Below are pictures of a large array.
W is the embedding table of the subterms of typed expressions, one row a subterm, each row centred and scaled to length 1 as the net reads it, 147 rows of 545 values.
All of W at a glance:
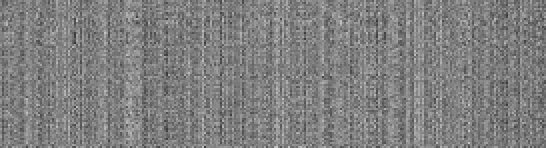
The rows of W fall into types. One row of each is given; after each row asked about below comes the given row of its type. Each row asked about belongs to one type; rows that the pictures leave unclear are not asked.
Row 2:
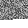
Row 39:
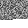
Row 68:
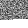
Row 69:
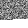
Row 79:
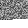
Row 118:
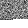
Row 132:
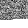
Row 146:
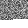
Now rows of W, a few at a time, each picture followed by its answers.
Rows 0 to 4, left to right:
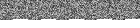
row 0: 132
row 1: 79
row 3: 132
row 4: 69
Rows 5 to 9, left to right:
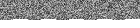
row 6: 39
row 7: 146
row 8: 68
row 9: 132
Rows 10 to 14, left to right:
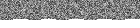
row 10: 146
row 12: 39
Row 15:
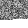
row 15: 2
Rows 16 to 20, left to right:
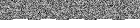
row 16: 132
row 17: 69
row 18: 69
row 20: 39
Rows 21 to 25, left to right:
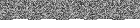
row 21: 132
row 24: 68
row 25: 146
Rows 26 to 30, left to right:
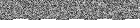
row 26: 39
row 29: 2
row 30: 132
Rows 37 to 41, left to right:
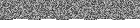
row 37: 118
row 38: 69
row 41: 146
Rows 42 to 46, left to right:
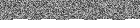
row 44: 68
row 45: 2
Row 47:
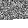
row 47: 79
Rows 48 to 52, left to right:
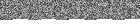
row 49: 118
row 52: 2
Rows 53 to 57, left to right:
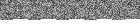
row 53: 146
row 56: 39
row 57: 68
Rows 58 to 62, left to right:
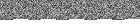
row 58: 39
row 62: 118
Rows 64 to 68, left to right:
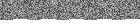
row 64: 118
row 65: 79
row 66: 118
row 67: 2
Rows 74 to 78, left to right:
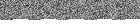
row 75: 39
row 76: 79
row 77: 2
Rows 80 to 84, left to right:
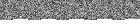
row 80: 69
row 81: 68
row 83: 69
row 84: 39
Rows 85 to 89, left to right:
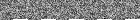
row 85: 132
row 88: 146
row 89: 2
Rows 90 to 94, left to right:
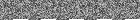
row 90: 2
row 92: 118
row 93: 2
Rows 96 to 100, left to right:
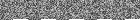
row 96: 118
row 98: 39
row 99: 39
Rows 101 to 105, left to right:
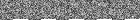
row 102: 39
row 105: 69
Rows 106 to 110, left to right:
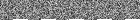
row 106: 39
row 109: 79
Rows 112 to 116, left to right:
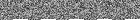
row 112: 79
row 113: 79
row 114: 68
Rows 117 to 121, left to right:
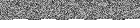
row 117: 68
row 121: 146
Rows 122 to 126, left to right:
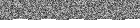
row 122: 2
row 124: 69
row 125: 118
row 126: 79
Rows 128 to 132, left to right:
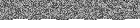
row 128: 2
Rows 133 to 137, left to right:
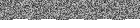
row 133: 79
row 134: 2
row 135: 79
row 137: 79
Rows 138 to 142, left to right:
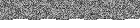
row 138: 2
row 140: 69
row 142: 39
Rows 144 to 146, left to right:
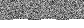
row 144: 2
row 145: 118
